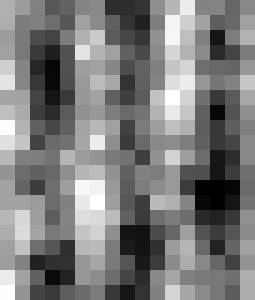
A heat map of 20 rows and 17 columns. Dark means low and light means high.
Grain: streaks running down. Stripes: upright, repeating 3 times. Average level on the scale: 50%.
